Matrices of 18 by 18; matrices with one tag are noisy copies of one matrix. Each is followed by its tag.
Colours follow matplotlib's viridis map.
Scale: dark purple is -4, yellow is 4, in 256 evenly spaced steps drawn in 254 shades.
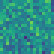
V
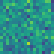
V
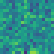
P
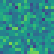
P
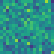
V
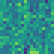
P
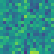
P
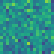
V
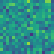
V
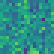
P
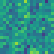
P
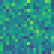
V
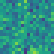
P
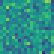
V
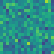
V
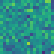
V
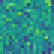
V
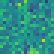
P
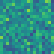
V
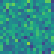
V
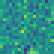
P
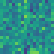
P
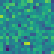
V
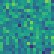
V
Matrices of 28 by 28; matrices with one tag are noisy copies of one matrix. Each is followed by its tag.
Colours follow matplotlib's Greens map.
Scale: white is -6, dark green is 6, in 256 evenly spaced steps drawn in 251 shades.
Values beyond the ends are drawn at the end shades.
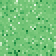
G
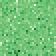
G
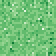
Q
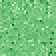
Q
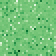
G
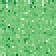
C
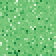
G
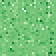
Q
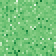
G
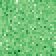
G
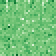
C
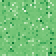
Q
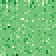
C
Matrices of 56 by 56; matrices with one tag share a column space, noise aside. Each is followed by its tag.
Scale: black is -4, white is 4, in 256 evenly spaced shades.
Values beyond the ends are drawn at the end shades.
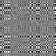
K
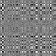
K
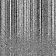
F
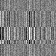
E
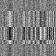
E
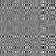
K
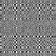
K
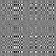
K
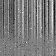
F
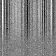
F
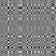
K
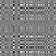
K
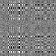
K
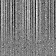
F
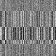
E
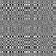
K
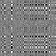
K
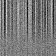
F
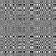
K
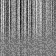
F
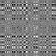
K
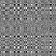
K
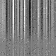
F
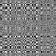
K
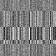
E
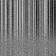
F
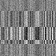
E
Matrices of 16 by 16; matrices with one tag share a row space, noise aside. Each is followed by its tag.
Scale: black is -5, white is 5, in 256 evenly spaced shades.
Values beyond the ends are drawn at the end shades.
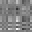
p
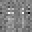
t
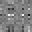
t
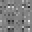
t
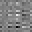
p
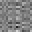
p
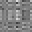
p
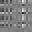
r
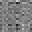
p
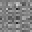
p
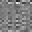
p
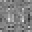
t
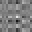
p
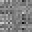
r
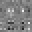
t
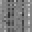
t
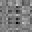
p
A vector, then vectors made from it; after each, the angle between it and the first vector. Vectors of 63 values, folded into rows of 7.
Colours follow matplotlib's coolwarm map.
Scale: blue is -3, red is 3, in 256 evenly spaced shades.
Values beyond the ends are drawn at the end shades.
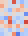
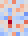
nearly parallel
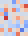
partly opposed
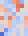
partly aligned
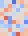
nearly opposite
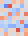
partly opposed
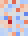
nearly parallel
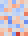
nearly opposite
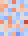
nearly parallel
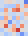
orthogonal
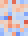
nearly parallel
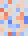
partly opposed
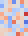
nearly opposite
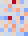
partly aligned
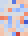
nearly opposite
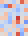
partly opposed
